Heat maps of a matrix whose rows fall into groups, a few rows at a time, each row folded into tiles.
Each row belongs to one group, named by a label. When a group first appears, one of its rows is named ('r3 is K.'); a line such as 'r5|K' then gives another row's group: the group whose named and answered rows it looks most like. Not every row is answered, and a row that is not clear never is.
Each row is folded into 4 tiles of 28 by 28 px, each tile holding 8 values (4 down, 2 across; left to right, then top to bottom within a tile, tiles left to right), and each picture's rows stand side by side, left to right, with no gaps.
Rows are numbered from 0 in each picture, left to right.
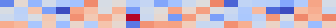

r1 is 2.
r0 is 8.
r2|8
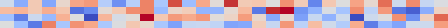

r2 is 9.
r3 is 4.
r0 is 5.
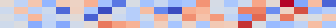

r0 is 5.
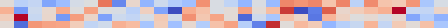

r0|2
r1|8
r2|5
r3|9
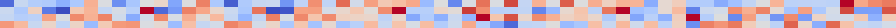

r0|8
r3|9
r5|9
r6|2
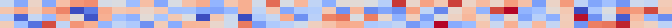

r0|5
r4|9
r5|2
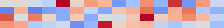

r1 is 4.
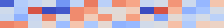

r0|8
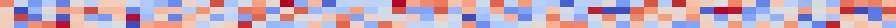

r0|2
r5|8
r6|9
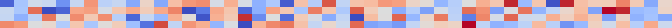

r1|5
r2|2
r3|4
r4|4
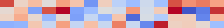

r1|5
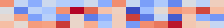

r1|2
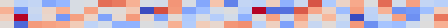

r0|2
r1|9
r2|8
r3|4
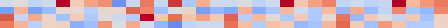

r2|5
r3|5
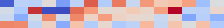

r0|8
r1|9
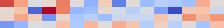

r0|9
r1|8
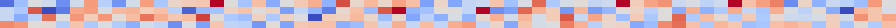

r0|8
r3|9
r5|5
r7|8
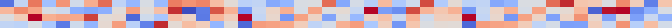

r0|4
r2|2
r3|8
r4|2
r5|9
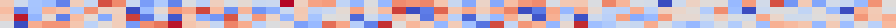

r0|2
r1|2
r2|5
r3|5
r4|5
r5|4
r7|8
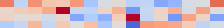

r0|9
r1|2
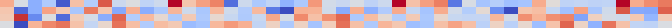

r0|2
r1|5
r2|8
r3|5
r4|8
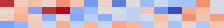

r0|9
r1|8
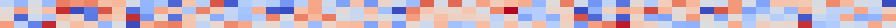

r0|5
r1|2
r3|8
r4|9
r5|2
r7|4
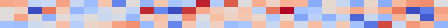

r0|9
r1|8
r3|5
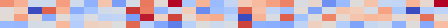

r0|9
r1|4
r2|4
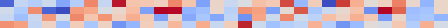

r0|8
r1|9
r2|4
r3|9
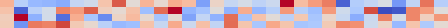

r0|2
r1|9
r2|5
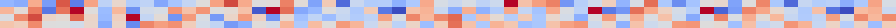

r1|2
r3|8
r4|5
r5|8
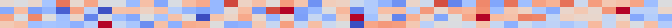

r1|5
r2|9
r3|2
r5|9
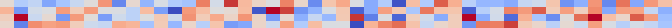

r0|2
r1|8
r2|9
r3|2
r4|2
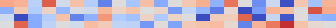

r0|4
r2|2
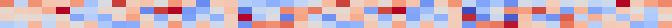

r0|9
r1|9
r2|2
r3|9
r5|5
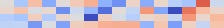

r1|8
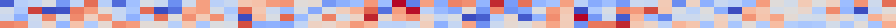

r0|8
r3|4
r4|4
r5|2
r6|8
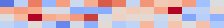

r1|9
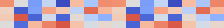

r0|2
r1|2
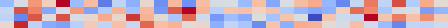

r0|4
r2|5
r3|4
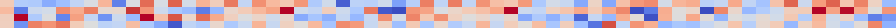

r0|2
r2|9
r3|8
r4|9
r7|9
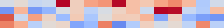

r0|5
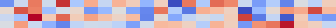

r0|4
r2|2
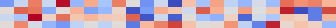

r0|4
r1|2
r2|5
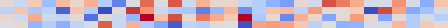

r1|4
